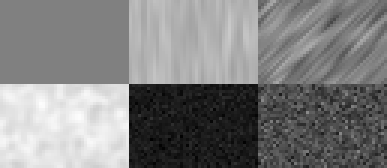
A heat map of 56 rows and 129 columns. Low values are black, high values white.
The table splits into 2 rows of 3 panels. Panel 1,1: middling, flat. Panel 1,2: high, streaked downward, faint in contrast. Panel 1,3: middling, slanting up to the right. Panel 2,1: very high, blotchy, faint in contrast. Panel 2,2: very low, fine-grained, faint in contrast. Panel 2,3: low, fine-grained.
